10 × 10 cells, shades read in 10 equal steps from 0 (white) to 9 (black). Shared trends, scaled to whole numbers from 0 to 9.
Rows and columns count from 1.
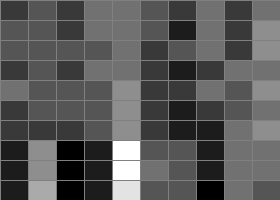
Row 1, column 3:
7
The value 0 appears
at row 8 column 5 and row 9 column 5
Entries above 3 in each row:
10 10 10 10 10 10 10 9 9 8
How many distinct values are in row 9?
6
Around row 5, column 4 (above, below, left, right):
5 6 6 4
